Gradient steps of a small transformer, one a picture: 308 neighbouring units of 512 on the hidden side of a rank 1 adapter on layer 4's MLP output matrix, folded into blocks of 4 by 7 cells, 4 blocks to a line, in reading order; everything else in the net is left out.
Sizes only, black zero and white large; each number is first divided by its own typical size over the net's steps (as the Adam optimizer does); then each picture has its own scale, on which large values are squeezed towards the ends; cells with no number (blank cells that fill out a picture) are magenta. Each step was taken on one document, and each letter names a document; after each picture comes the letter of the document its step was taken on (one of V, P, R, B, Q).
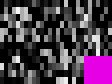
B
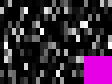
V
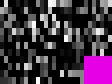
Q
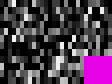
B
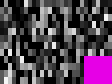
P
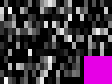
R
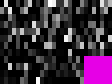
Q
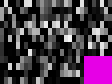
Q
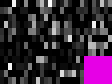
Q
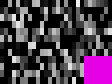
B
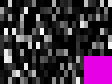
V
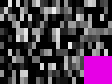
B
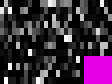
R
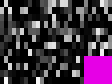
R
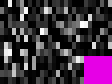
V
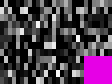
R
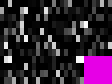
V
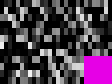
B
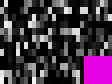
P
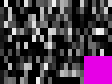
Q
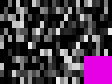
B
